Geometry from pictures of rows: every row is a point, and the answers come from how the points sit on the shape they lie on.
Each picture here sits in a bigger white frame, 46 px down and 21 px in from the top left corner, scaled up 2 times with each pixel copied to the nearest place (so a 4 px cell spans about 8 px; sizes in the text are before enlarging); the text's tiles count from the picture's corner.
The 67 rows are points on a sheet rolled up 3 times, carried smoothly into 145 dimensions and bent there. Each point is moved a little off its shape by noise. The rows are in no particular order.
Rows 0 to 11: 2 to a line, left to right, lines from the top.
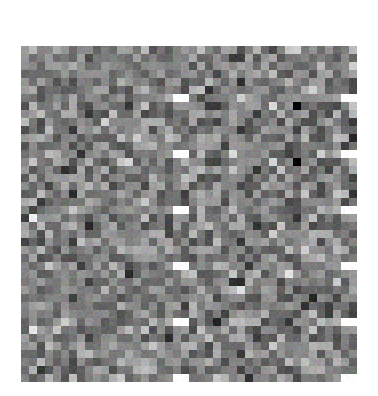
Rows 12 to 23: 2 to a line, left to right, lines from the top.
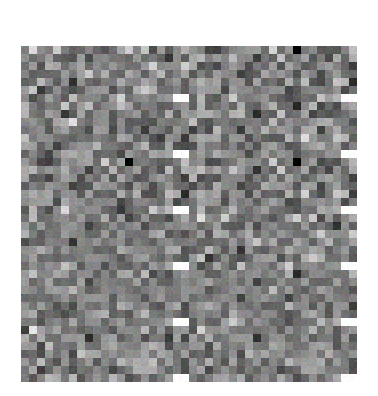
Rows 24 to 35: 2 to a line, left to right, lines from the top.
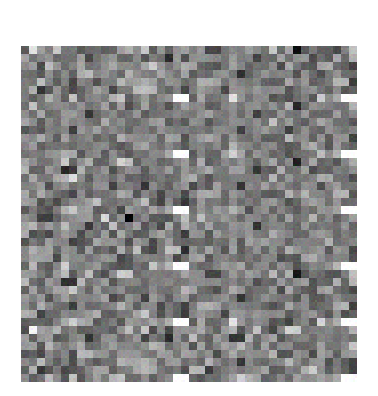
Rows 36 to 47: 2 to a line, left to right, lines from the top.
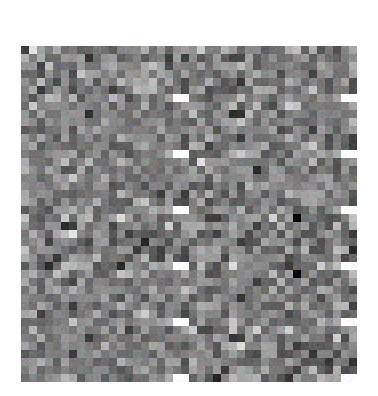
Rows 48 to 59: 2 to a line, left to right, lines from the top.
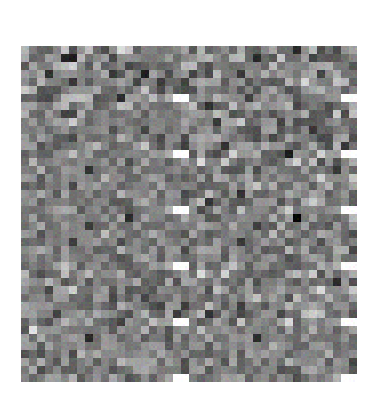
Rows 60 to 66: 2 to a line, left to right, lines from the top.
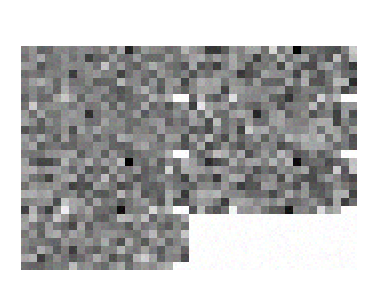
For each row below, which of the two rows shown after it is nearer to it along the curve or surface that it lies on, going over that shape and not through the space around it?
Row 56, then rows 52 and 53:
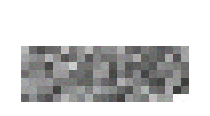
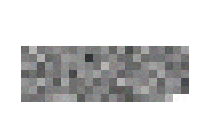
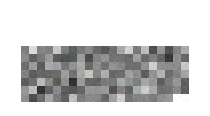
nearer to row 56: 53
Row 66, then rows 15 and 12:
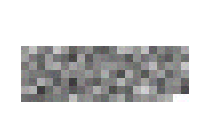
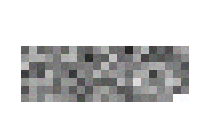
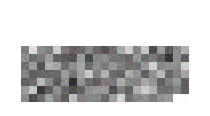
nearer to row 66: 12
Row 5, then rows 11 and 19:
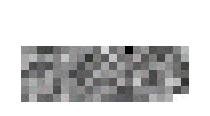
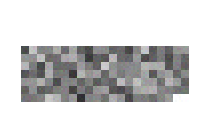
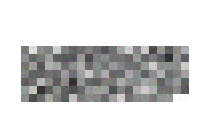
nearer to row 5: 11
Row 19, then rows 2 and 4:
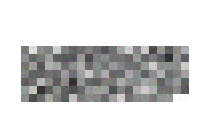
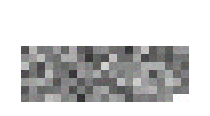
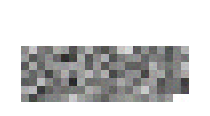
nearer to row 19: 4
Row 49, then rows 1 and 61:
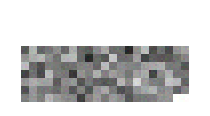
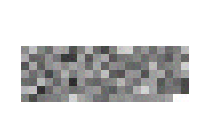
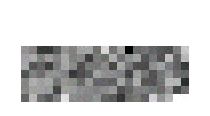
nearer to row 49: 61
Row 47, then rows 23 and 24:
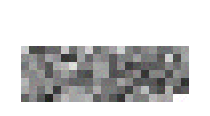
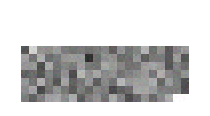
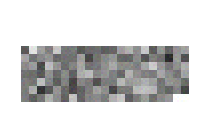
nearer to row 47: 24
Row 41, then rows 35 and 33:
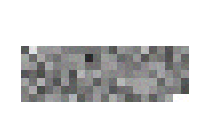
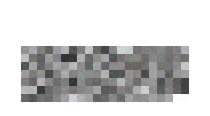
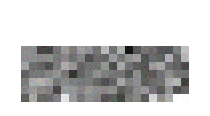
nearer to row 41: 33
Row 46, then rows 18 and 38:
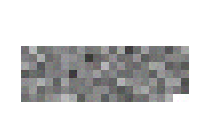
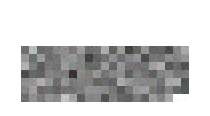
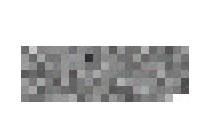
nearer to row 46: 18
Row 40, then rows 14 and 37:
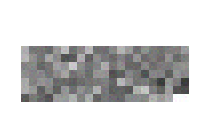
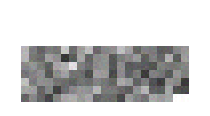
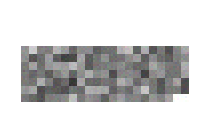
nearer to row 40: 37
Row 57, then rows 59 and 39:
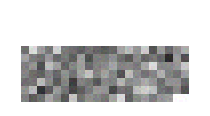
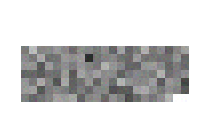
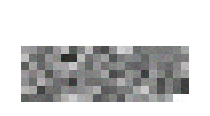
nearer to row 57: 39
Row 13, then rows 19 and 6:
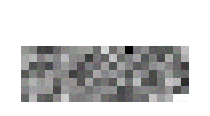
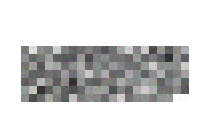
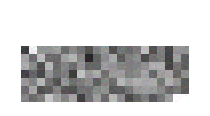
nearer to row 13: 6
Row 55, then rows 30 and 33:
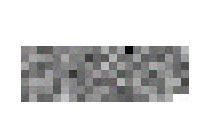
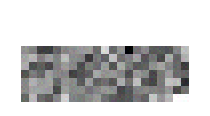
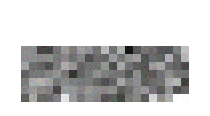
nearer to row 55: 33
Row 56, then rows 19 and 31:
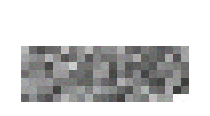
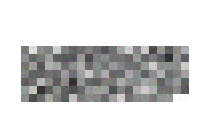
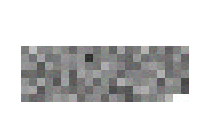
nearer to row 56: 19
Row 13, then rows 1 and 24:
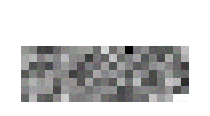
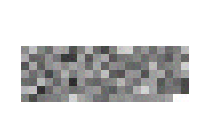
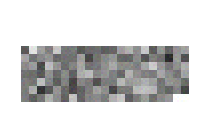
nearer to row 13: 24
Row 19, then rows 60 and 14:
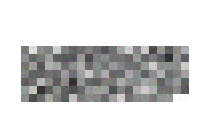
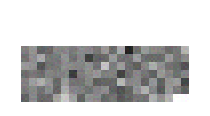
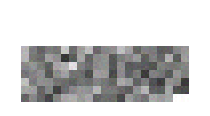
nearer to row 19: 14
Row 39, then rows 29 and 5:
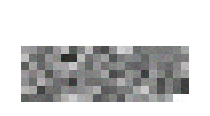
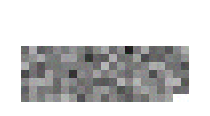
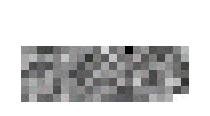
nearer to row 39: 29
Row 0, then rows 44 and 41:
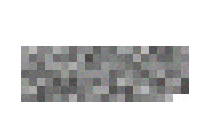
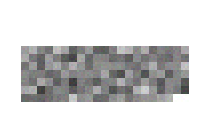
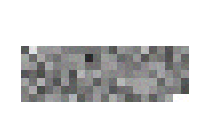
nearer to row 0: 44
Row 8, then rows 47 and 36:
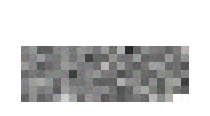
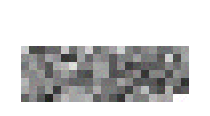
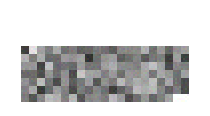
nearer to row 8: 36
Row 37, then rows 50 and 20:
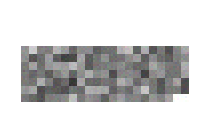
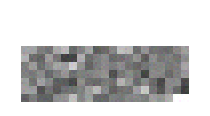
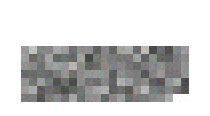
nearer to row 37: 50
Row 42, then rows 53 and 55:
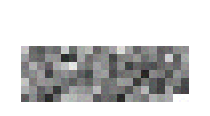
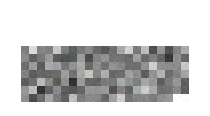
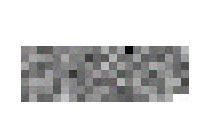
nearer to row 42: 53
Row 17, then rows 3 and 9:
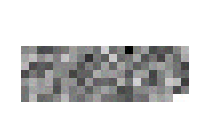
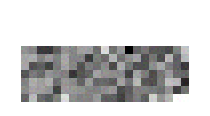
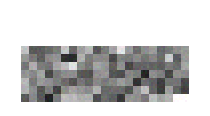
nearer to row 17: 3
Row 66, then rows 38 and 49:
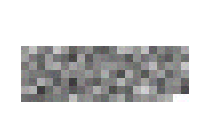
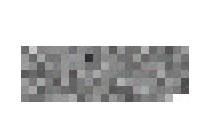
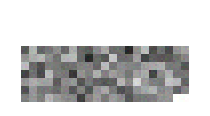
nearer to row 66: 38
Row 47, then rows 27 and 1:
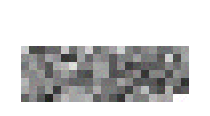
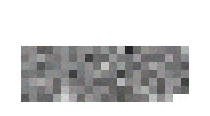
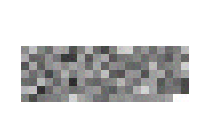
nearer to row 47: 1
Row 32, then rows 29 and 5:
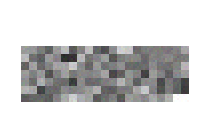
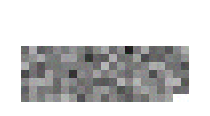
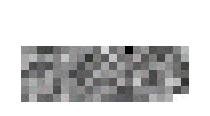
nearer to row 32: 29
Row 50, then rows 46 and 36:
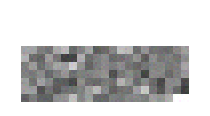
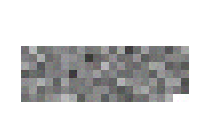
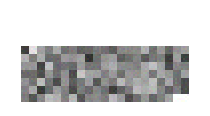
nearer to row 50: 46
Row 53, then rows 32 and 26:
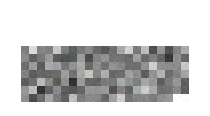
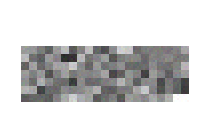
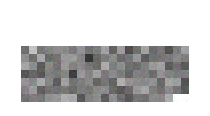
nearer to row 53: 32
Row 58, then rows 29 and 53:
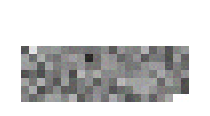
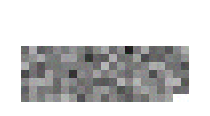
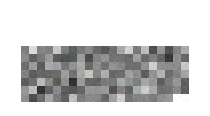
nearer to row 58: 29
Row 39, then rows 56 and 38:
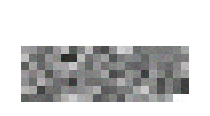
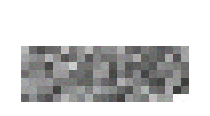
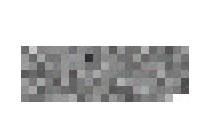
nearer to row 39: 56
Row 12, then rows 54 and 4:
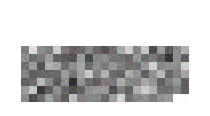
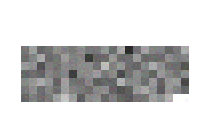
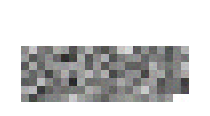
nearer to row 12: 4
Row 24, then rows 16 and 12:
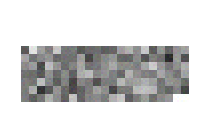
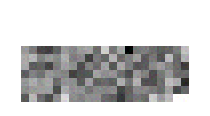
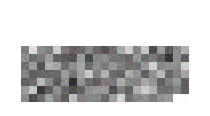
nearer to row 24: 12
